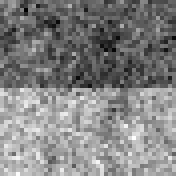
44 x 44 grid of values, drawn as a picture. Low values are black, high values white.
A horizontal seam about 50% of the way down splits the table, and the bottom part is higher. The ninth with the lowest average is the top middle. The bottom left is the ninth with the highest average. On average the colour sits 50% of the way up the scale.
